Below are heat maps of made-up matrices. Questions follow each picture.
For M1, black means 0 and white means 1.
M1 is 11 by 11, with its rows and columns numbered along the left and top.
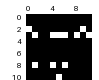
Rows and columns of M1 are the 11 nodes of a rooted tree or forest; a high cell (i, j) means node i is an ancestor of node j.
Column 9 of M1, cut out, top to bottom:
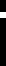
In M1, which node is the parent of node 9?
2
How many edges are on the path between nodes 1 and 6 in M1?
2
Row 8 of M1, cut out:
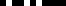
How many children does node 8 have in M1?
3
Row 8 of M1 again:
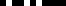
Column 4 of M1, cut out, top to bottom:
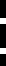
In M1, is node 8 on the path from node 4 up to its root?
yes
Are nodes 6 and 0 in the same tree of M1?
no
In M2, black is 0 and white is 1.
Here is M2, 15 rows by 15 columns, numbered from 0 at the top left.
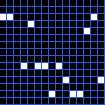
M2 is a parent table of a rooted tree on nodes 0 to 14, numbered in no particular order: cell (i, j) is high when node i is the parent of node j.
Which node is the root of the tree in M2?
2
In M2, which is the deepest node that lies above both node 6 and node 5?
9
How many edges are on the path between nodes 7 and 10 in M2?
2
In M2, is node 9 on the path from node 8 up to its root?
yes
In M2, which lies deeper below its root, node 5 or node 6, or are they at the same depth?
the same depth
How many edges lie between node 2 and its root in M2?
0
